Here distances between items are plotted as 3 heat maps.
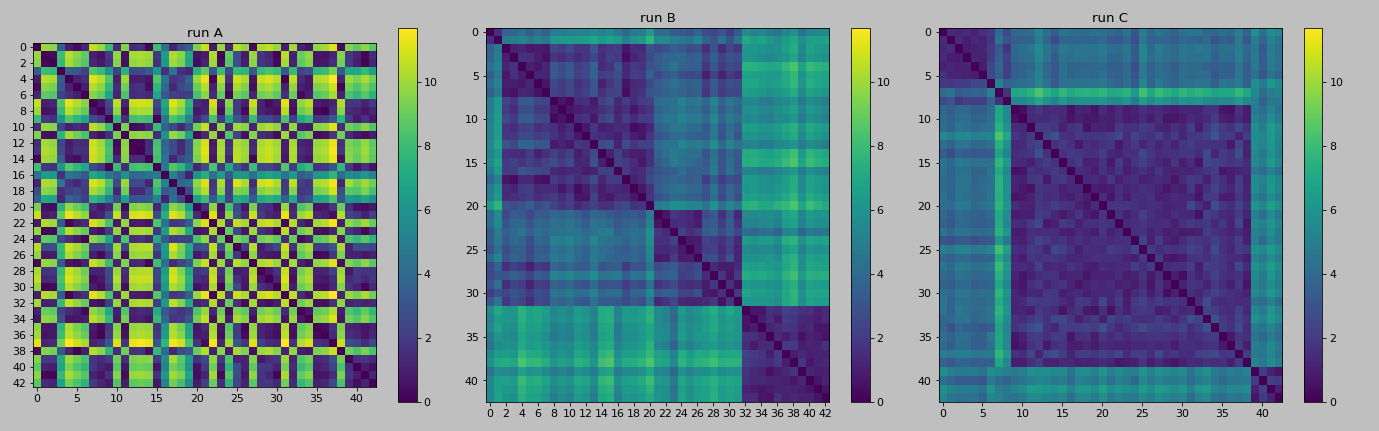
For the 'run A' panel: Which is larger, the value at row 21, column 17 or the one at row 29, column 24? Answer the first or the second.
the first
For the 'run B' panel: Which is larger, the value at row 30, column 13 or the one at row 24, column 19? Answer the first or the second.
the first
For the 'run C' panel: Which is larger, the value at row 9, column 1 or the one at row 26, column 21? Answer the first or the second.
the first
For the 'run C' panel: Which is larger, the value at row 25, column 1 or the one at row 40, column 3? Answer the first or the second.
the first
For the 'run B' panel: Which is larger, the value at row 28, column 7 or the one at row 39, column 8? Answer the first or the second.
the second
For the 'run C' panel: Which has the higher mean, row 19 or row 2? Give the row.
2
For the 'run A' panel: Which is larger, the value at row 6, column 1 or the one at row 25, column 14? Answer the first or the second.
the second
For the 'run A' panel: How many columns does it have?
43
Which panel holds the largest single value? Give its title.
run A
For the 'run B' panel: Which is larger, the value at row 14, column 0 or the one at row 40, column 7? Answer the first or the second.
the second
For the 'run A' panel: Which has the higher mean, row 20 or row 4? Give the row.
4
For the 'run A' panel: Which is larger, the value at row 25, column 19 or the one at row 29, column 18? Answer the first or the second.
the second
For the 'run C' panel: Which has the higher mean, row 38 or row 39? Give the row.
39
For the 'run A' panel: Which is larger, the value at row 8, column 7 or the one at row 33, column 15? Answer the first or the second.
the second
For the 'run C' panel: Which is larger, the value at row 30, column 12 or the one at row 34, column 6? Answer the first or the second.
the second
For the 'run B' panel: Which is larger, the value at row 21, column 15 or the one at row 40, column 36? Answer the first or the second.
the first
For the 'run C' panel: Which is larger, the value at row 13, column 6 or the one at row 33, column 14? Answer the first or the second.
the first
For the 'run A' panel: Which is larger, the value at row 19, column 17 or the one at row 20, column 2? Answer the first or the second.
the first
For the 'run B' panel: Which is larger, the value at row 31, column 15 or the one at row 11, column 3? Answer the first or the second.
the first
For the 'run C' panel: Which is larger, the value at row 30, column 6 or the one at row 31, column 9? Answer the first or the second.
the first
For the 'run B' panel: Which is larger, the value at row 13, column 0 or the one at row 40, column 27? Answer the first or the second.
the second
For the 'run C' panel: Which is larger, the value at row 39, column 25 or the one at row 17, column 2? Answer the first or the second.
the first
